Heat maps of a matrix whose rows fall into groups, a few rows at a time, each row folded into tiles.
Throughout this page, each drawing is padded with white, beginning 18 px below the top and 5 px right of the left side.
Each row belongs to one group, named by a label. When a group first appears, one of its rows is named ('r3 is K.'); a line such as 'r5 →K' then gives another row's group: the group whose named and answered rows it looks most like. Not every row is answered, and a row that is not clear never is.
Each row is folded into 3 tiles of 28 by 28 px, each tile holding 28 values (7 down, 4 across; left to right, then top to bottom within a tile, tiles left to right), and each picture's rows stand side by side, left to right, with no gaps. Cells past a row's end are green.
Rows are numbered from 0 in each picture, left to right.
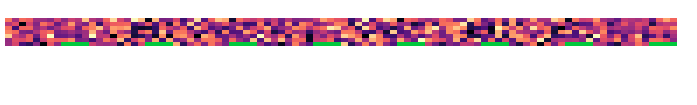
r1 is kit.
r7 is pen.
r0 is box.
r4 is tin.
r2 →tin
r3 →pen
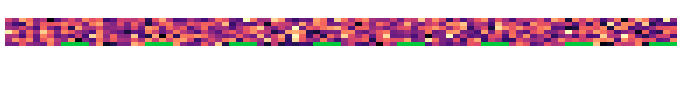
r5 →kit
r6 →kit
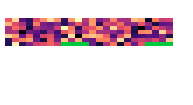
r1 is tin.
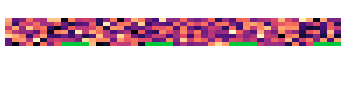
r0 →tin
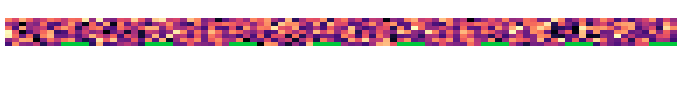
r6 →kit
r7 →kit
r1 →pen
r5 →box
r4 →pen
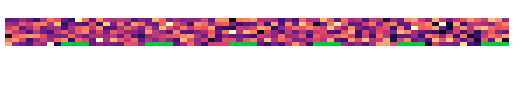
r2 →tin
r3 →pen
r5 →pen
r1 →pen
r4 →pen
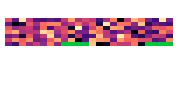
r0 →box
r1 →tin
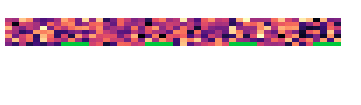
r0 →box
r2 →pen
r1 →pen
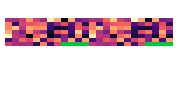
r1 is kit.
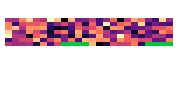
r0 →kit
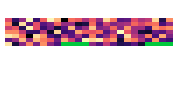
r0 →tin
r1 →box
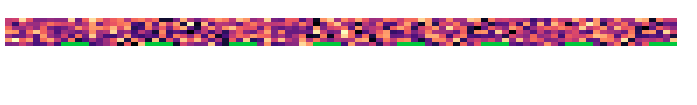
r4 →box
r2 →pen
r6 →pen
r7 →tin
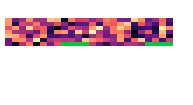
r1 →kit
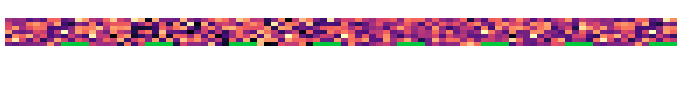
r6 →kit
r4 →box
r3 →tin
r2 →pen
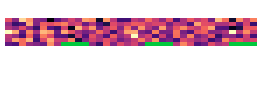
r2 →kit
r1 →box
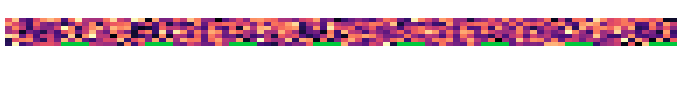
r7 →kit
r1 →kit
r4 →tin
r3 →kit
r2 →box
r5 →box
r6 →pen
